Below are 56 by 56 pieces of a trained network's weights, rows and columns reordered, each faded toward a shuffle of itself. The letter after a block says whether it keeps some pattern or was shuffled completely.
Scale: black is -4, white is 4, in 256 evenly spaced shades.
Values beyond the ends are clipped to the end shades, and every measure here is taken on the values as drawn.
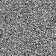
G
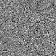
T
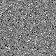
G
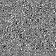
T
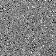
T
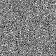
G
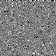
T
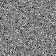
G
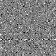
T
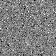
G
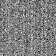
T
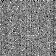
T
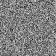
G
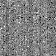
T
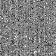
T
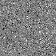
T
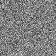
T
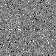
T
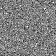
G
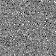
T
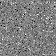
G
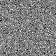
G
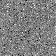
G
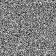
G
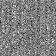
T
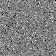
G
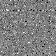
T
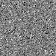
T
